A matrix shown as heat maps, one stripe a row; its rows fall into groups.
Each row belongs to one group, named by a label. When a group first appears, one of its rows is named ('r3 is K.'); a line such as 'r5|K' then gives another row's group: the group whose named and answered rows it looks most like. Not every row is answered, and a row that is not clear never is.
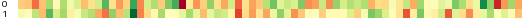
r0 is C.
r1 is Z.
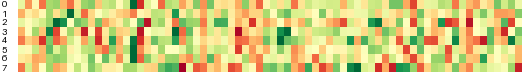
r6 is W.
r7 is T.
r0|W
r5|Z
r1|C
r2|Z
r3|C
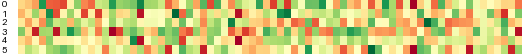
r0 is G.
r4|C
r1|C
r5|Z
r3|T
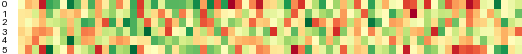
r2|Z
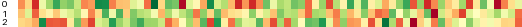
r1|G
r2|G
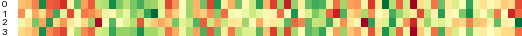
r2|W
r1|G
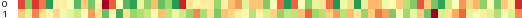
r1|G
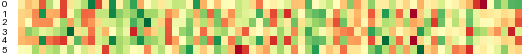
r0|W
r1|G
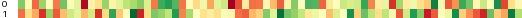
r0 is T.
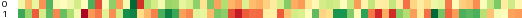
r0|W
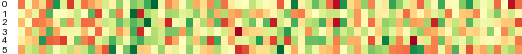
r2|G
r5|Z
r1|W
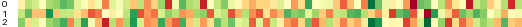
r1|T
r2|Z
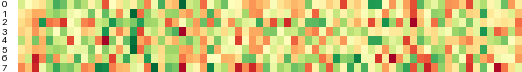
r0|Z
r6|T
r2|G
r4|Z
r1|W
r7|C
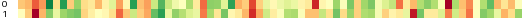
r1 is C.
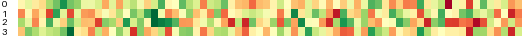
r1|G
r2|T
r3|Z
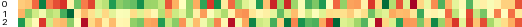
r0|G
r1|Z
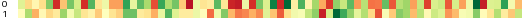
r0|T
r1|T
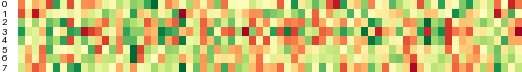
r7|W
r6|W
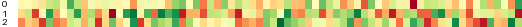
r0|W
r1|T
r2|C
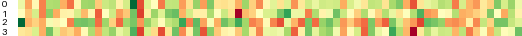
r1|C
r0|W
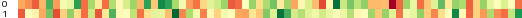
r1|C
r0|T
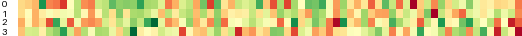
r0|G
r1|G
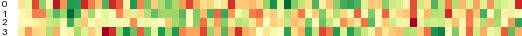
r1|W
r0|T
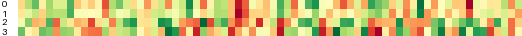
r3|T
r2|T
